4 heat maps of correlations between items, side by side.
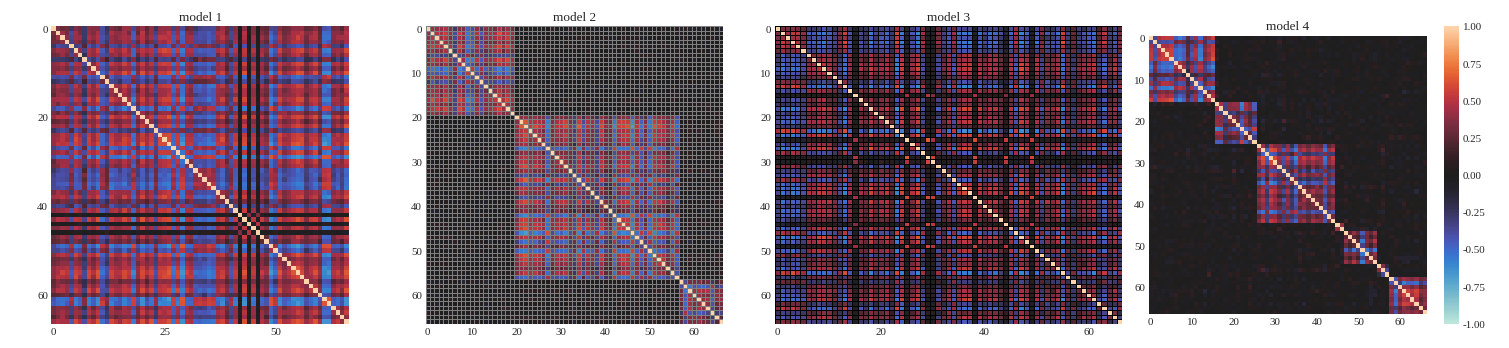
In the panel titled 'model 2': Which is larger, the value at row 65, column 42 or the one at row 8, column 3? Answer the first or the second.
the second
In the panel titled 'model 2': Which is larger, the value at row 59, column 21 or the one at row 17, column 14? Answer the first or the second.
the second
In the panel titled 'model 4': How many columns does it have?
67
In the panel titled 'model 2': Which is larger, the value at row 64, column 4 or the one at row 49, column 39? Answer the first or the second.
the second
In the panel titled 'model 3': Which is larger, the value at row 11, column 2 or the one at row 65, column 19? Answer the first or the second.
the second
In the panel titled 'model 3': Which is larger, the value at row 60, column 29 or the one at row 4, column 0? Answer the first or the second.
the second
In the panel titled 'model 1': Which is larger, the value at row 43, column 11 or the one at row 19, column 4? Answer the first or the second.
the second
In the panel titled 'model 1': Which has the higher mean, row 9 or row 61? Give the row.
9
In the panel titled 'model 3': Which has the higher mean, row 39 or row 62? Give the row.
39
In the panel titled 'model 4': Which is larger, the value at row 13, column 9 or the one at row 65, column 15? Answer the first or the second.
the first
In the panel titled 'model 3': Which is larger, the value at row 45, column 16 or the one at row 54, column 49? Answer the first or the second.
the first
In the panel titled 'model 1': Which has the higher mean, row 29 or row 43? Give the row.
43
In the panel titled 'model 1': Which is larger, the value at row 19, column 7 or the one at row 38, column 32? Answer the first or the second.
the first
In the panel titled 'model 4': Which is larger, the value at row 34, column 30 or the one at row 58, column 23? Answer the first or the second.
the second
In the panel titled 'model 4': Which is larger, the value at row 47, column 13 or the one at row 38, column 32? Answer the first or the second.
the first
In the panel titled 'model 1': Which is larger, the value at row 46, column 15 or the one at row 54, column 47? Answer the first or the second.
the second
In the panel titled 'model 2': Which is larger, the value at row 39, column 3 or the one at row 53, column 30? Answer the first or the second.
the second
